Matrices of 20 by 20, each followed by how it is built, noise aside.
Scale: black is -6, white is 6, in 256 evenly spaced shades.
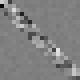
banded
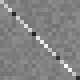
diagonal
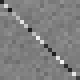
diagonal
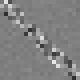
banded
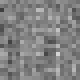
low rank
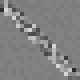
banded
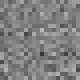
low rank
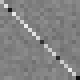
diagonal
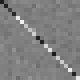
diagonal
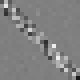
banded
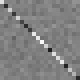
diagonal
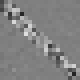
banded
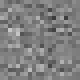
low rank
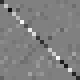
diagonal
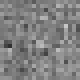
low rank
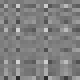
low rank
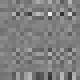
low rank
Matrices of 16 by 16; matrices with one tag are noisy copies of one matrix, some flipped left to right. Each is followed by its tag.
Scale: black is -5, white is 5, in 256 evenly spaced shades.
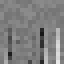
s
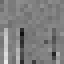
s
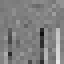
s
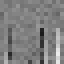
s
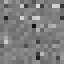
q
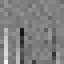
s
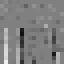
s
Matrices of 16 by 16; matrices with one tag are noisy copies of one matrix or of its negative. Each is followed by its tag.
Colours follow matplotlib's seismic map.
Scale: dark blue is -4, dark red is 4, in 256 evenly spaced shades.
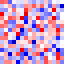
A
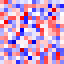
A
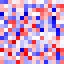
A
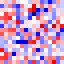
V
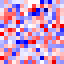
V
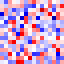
A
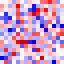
V
